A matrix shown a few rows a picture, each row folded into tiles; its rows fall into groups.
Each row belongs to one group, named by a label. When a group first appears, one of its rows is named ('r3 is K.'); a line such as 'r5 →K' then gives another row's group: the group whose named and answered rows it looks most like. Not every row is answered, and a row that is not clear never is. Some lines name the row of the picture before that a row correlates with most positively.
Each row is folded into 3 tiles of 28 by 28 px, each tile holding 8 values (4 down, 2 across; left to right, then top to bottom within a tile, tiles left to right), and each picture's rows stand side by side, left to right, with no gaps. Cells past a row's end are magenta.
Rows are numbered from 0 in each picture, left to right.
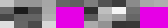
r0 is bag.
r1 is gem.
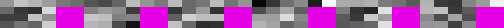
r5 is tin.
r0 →bag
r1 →gem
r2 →gem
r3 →gem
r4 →bag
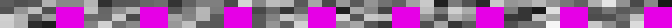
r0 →gem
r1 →tin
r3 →bag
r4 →gem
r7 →bag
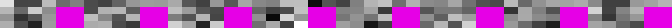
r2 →tin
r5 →bag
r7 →tin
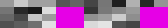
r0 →bag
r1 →gem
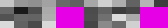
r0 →bag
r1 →bag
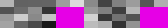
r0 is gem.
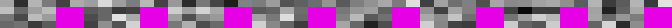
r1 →bag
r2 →tin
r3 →gem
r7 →tin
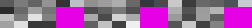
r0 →gem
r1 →bag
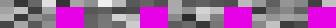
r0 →tin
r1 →bag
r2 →tin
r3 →gem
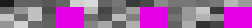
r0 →gem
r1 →tin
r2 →gem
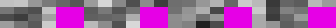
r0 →bag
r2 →gem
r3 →tin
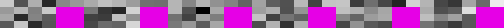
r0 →tin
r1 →bag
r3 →tin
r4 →tin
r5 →tin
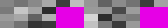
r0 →gem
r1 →tin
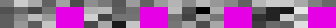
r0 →bag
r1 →tin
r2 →bag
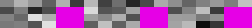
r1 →tin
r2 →gem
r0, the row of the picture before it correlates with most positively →0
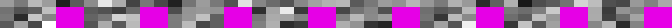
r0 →bag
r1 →bag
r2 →gem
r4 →gem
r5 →bag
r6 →tin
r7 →tin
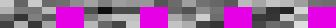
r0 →tin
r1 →bag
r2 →gem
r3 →bag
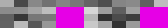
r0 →tin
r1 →tin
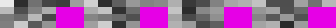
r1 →tin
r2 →tin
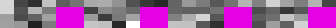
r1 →bag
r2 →gem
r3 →bag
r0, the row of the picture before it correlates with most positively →2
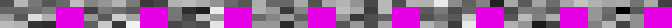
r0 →gem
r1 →bag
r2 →bag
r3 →tin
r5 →bag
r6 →gem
